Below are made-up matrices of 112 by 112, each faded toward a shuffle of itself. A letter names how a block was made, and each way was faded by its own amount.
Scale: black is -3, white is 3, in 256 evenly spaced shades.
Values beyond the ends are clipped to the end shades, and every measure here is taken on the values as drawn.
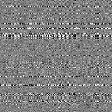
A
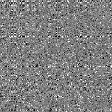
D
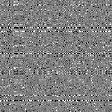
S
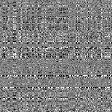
A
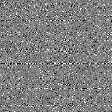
D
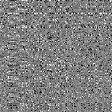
D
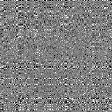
S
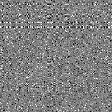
D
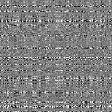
A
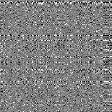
S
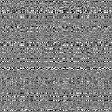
A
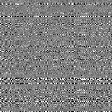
A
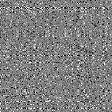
D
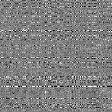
A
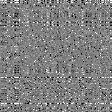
D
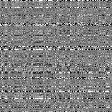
A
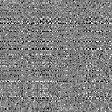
S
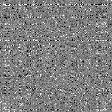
D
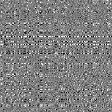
S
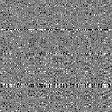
S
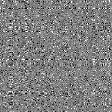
D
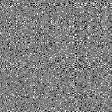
D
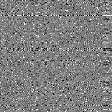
D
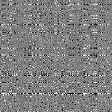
S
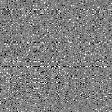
D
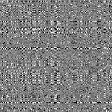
S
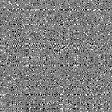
D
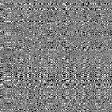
S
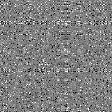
D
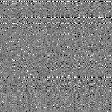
S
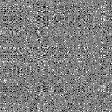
D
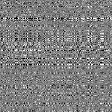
A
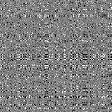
S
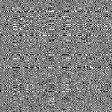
S
